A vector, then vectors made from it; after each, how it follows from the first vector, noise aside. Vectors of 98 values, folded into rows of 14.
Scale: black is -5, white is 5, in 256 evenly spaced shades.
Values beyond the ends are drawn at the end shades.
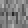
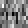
scaled up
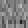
wrapped around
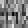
scaled up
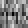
scaled up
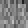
wrapped around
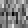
scaled up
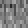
wrapped around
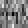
scaled up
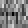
scaled up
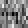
scaled up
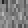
wrapped around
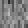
wrapped around
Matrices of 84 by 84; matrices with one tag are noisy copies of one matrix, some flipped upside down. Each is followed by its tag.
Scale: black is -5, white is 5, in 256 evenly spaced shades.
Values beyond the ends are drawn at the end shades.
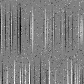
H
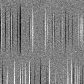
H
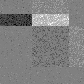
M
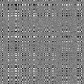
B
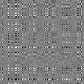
B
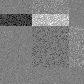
M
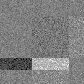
M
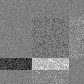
M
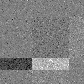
M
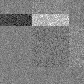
M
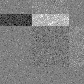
M
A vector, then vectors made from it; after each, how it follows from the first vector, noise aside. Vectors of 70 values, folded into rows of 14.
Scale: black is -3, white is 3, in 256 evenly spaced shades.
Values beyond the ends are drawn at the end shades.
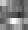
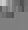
partly zeroed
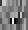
sign-scrambled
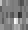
partly zeroed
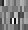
sign-scrambled
